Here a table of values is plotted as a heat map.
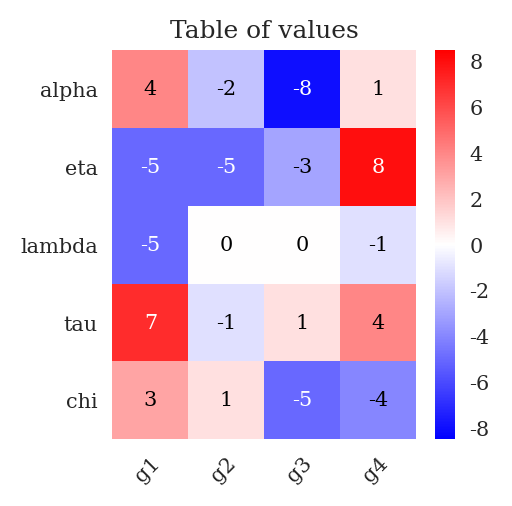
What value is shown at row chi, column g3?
-5
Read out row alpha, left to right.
4 -2 -8 1
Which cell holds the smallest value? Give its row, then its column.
alpha, g3
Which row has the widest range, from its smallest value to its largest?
eta
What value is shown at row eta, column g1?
-5
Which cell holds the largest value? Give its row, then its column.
eta, g4
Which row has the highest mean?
tau
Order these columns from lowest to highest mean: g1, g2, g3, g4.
g3, g2, g1, g4
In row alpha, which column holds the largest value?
g1
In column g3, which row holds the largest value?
tau
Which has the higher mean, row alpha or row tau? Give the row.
tau
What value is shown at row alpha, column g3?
-8
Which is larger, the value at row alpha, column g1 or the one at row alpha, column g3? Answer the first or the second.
the first
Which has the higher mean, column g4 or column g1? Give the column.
g4
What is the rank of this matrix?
3
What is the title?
Table of values
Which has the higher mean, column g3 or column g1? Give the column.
g1
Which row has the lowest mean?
lambda
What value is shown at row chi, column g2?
1
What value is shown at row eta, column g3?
-3
